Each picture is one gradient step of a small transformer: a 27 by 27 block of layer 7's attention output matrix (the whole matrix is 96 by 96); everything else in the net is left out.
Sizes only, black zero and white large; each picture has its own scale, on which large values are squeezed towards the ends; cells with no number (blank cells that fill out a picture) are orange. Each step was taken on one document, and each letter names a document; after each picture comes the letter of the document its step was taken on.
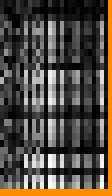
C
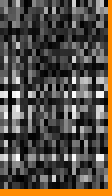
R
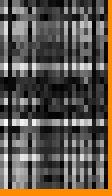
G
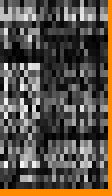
G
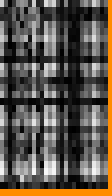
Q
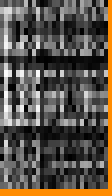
G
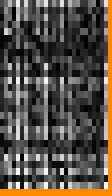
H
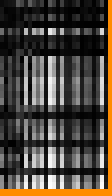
C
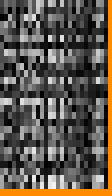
C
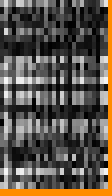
H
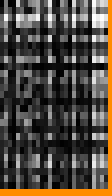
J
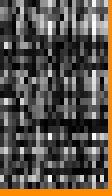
J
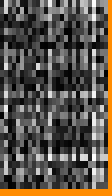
J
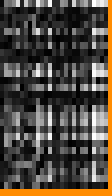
J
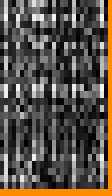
R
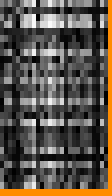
C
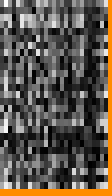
H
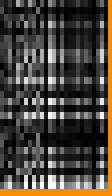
C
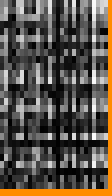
J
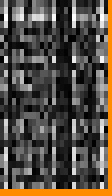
R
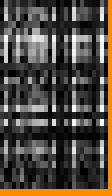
R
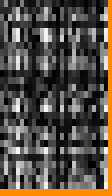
H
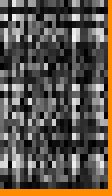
R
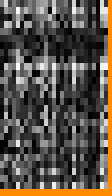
H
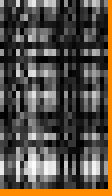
Q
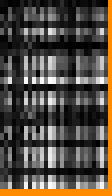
C
